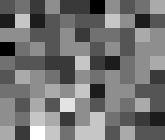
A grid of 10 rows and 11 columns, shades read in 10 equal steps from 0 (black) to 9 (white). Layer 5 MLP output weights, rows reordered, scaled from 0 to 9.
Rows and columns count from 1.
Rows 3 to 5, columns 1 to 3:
5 5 3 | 0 4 5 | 4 3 3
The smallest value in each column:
0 2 1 2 2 2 0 1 3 1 1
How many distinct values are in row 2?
5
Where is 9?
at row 10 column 3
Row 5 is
4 3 3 2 2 7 2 1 4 5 6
